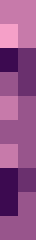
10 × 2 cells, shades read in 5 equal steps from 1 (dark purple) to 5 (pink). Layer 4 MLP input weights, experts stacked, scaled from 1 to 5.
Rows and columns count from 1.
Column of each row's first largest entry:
1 1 2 1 1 1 1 2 2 1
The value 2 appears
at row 3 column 2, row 4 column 2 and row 8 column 2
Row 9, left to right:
1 3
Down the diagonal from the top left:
4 4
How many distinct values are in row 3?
2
